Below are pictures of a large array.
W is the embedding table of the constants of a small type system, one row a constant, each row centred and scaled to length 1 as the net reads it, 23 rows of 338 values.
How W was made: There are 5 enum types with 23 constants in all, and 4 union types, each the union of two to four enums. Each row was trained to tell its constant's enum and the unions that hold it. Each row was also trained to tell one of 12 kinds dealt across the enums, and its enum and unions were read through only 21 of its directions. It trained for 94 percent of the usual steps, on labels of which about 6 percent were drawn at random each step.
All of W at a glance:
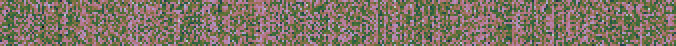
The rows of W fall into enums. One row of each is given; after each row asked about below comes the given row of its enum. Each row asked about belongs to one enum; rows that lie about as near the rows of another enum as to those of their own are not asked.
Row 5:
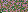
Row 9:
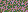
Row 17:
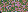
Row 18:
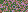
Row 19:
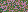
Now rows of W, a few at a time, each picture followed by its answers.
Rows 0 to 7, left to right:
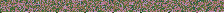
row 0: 19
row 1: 9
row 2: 17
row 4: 5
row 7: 18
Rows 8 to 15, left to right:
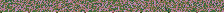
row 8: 9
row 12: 18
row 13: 19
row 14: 19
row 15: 9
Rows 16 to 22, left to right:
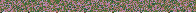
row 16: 5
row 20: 19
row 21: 9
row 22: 17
